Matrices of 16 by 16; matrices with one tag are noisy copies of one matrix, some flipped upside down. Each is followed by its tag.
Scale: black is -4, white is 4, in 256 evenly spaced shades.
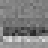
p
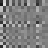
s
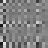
s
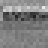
p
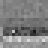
p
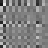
s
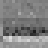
p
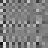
s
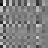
s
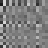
s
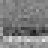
p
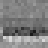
p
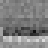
p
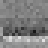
p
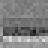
p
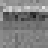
p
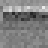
p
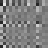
s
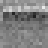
p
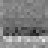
p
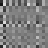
s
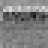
p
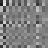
s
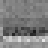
p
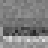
p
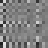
s
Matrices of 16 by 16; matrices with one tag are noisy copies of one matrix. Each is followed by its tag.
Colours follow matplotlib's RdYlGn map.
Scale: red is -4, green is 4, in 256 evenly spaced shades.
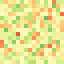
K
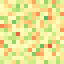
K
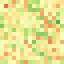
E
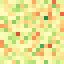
K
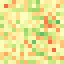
E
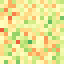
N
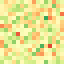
K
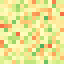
K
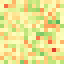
E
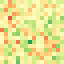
N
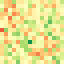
N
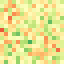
N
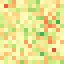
E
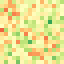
N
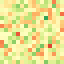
K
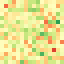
E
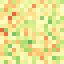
N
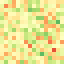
E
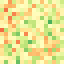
N
